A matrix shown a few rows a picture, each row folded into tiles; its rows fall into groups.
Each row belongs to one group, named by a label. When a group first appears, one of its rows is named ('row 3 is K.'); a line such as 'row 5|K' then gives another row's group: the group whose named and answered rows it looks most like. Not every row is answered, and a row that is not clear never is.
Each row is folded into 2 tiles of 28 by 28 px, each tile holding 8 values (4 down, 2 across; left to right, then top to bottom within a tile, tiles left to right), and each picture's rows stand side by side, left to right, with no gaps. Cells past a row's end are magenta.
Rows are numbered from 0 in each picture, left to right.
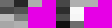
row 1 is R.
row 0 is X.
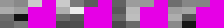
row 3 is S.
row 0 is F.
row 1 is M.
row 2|R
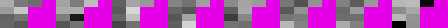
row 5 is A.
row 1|F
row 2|R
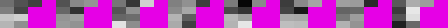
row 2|A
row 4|X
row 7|R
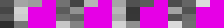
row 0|R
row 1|A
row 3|A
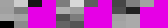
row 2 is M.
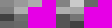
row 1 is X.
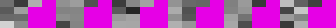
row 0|A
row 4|S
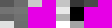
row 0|A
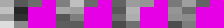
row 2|R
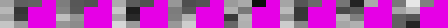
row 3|X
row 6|X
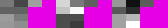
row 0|X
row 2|X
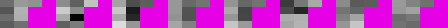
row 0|R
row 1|F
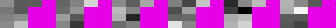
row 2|F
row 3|A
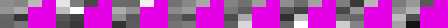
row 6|A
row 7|S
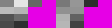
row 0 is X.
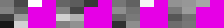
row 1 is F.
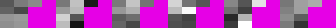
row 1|S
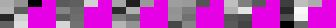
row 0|X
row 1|A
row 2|A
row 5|R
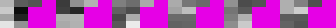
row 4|X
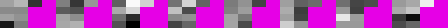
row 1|X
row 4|S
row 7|F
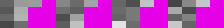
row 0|R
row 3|A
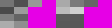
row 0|A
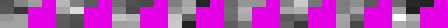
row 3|S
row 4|R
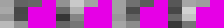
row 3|R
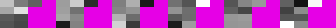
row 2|S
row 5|A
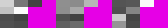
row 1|F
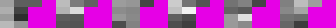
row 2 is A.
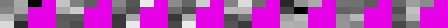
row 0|S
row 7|R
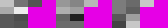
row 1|F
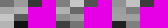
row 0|S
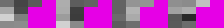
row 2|R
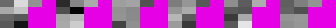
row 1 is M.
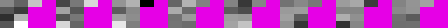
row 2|S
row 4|X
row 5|S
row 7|F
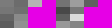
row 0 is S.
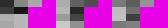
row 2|F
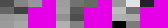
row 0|M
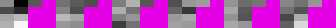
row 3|M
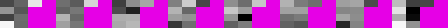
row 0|A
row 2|M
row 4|F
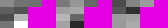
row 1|S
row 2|M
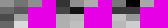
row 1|M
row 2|X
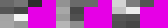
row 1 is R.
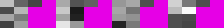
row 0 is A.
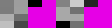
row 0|S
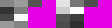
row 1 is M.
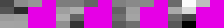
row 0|M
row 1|S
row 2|R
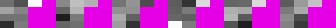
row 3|A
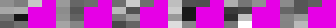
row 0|F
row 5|X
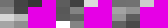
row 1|A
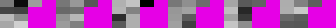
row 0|X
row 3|S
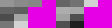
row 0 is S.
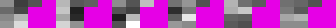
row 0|X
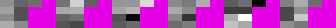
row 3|F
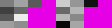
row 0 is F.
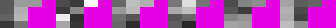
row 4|M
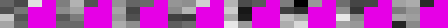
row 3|F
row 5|X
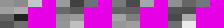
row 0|F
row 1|X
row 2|X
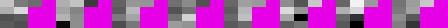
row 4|R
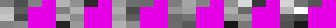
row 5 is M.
